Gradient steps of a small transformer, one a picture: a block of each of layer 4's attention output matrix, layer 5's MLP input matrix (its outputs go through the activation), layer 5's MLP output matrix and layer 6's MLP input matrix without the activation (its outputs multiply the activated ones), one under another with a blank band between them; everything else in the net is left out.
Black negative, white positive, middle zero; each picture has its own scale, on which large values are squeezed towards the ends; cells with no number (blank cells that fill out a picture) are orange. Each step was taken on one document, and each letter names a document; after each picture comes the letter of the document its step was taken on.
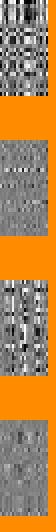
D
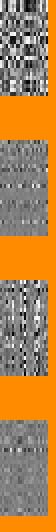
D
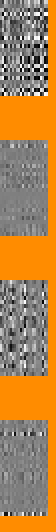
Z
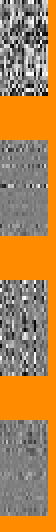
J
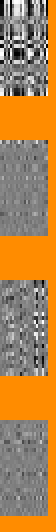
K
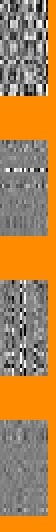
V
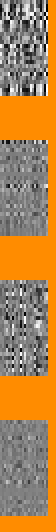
V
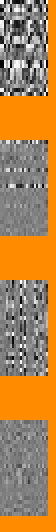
V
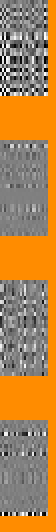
Z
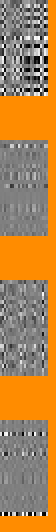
Z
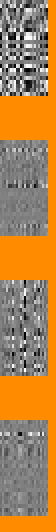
D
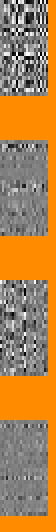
J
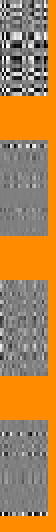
Z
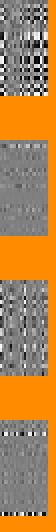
Z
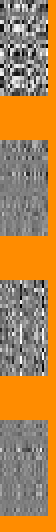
K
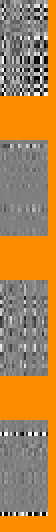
Z
